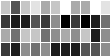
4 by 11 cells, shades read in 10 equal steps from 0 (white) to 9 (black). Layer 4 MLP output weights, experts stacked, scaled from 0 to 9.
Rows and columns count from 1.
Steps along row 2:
up same down up down up down up down down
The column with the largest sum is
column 2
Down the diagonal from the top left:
2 8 2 5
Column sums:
19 27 16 14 19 18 20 22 20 22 14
